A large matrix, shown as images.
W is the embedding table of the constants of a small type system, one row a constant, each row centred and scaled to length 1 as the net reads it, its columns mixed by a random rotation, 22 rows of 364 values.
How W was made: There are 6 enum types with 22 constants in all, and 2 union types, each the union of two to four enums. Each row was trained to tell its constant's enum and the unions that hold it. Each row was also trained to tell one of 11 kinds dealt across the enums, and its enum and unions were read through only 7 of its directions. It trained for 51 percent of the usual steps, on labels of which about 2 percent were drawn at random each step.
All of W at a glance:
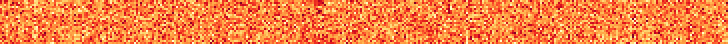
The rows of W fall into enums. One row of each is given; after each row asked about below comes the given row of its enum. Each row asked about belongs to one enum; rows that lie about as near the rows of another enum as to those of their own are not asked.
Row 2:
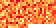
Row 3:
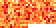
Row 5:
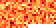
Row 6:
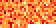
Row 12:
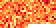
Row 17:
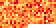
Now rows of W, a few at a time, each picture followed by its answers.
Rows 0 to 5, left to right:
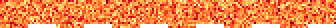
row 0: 5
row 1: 6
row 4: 6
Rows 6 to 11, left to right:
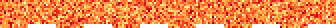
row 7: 3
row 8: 12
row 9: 17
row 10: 3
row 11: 2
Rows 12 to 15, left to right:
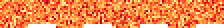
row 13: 17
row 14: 6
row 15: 12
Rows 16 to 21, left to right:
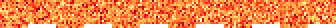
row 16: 12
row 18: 17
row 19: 5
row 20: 12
